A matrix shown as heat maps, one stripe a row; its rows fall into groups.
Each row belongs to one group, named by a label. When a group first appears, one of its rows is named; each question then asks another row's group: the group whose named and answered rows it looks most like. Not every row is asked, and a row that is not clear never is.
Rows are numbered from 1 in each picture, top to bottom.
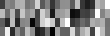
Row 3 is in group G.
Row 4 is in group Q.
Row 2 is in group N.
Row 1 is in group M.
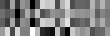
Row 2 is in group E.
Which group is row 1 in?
G
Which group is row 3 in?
G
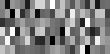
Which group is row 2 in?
Q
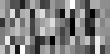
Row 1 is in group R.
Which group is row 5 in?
Q
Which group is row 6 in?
N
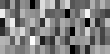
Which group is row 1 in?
G
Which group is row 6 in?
N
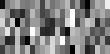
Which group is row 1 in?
M
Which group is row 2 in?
R
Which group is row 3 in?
E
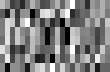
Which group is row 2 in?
G
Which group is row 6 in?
R
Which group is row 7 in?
Q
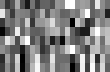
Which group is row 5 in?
Q
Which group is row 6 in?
R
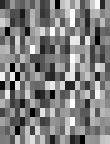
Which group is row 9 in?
E
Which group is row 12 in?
R
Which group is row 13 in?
G
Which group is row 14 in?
R
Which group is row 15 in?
E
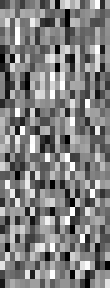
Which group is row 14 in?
R
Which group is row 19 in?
R
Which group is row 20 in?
E
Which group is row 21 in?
Q
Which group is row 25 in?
G
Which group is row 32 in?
M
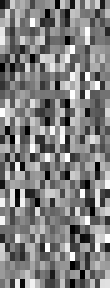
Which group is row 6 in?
R
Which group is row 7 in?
G
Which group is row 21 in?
M
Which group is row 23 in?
N
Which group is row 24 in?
M
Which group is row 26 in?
N
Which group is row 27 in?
M
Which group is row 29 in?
R
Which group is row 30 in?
N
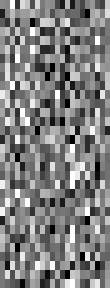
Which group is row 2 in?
M
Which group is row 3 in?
G
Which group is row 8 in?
Q
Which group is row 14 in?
Q
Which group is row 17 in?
R
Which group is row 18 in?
E
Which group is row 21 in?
R
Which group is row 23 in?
Q
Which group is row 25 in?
M
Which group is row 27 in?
R
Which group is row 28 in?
E
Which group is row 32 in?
R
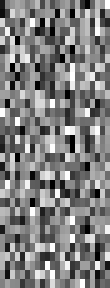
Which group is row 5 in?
E
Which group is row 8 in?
Q
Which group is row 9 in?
E
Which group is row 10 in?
Q
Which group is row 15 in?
R
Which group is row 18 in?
E
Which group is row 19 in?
M
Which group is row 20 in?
G
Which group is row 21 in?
Q
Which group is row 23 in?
G
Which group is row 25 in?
R
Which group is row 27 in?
E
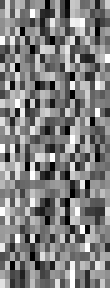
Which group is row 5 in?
E
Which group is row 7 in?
M
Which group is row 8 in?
E
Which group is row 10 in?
Q
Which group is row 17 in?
E
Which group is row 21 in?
N
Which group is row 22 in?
N
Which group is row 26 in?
N
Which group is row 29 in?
G
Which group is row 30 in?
Q
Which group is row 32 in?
R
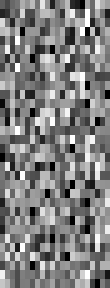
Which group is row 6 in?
Q
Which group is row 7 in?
G
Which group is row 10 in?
N
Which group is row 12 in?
M
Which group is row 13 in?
G
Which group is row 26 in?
M
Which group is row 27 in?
Q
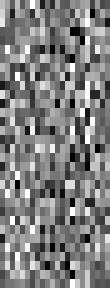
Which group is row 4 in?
N
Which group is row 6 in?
Q
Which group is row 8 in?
R
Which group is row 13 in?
N
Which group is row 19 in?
M
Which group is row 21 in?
E
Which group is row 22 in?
Q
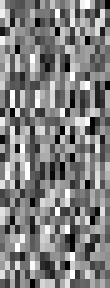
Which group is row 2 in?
R
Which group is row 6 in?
E
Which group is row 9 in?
R
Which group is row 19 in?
Q
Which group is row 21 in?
N
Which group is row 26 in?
G
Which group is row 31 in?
E
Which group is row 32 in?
G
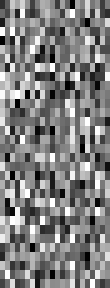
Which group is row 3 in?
M
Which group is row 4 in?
E
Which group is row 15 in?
Q
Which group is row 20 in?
Q
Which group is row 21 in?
N
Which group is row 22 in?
Q
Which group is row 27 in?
R
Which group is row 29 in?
M
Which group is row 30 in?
R
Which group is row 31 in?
Q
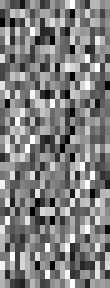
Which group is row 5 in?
Q
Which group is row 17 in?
Q
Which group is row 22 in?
M
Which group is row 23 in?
Q
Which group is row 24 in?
G
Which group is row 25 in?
Q
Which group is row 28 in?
G
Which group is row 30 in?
N
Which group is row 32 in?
R
